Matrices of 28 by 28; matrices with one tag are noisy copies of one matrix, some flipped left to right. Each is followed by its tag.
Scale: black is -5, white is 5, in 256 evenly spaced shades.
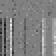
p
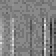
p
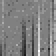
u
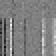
p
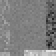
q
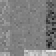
q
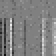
p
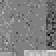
q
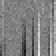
u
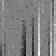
u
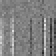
p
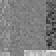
q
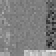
q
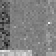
q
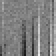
u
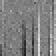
u
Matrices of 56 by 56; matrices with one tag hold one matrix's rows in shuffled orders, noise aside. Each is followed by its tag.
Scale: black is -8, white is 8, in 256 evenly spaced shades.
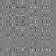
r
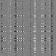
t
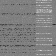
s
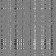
t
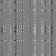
t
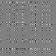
r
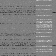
s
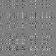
r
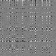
r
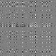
r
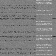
s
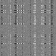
t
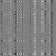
t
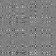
r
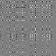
r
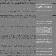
s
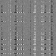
t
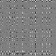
r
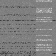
s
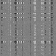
t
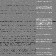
s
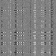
t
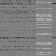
s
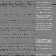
s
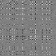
r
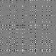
r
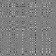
r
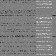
s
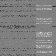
s
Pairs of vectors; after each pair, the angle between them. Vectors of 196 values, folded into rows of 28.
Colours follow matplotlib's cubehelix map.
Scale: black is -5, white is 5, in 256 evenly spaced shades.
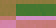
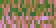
partly aligned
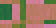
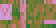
nearly opposite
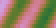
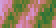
nearly parallel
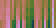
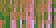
nearly opposite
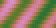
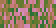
orthogonal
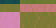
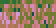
partly aligned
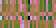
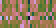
nearly parallel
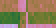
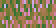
orthogonal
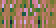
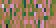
partly aligned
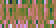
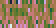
nearly parallel
